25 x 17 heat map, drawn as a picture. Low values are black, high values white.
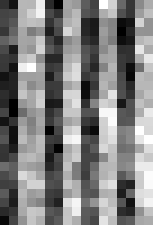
Grain: streaks running down. Average level on the scale: 50%. Stripes: upright, repeating 4 times.
